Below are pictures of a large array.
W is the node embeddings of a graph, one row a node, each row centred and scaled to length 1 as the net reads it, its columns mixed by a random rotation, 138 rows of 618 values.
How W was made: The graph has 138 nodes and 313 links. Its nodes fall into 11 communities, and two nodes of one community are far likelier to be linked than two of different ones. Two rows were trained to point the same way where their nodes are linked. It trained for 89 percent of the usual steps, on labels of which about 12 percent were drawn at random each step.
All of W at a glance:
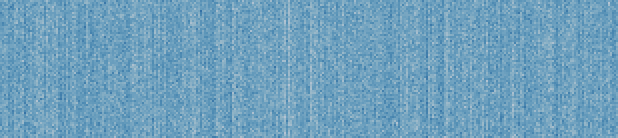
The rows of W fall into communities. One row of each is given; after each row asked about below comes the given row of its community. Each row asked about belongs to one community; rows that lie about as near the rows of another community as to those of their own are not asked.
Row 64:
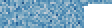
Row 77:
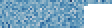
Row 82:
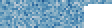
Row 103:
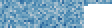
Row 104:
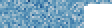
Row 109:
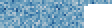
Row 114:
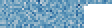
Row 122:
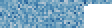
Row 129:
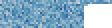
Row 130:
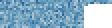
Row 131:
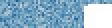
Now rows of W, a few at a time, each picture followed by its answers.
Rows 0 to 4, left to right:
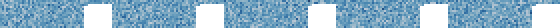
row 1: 122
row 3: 129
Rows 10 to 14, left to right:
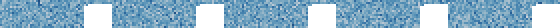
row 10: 114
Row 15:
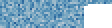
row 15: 64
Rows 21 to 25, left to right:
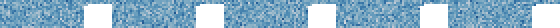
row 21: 104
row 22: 103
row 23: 104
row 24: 64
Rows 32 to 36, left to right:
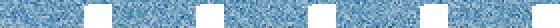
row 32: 122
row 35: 130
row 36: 131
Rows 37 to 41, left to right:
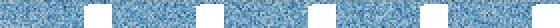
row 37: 129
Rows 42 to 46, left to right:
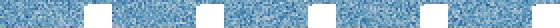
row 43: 109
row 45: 122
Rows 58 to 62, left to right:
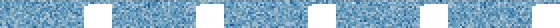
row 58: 82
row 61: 131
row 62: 109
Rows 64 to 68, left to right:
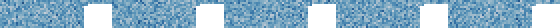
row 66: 77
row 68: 77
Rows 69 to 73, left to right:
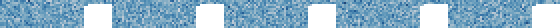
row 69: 131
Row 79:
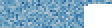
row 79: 64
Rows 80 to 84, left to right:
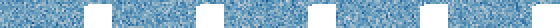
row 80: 130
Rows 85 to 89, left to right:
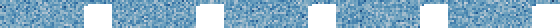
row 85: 129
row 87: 129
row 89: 131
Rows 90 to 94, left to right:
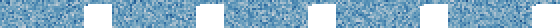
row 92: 104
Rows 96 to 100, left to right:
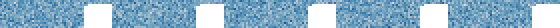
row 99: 130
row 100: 104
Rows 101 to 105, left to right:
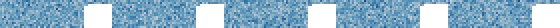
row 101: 77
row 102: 109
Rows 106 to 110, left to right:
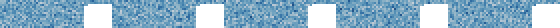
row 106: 130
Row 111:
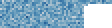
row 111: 82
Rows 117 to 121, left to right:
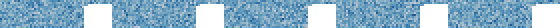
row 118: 103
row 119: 122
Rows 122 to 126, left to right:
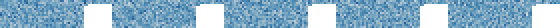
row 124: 122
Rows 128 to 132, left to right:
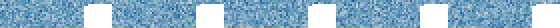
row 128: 82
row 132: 103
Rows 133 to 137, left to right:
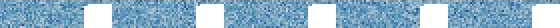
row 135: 130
